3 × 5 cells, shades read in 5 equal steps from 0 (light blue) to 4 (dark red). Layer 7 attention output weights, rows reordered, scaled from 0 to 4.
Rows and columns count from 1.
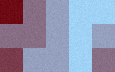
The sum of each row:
7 6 7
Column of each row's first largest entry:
1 1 1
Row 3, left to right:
3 1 1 0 2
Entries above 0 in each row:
3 4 4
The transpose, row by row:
4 2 3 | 2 2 1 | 1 1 1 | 0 0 0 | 0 1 2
